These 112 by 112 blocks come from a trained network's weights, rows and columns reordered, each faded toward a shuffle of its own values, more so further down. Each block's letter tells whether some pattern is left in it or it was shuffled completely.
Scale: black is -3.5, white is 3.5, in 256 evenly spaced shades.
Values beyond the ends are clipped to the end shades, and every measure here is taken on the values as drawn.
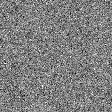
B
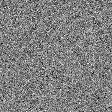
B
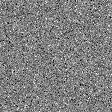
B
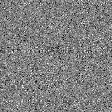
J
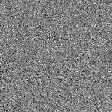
J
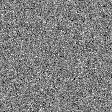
B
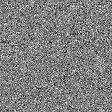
J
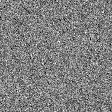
B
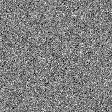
J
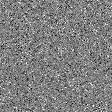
B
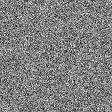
J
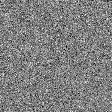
B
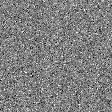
B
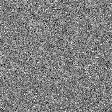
J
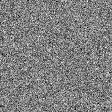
J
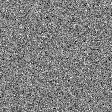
B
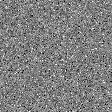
B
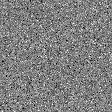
B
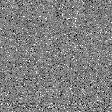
J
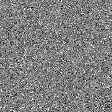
J
